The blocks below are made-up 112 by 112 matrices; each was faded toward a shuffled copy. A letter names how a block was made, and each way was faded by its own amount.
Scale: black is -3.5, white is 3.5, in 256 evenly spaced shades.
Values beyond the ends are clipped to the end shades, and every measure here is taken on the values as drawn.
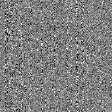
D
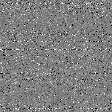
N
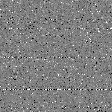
N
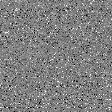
N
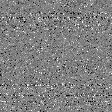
N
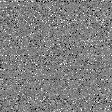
N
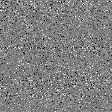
N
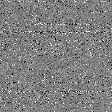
N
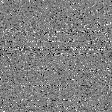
N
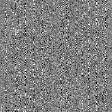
D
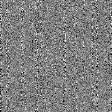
D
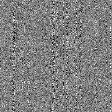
D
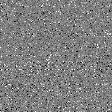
N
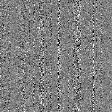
D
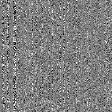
D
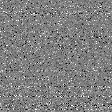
N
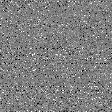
N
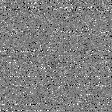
N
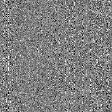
D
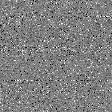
N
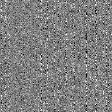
D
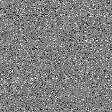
N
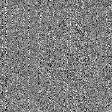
D
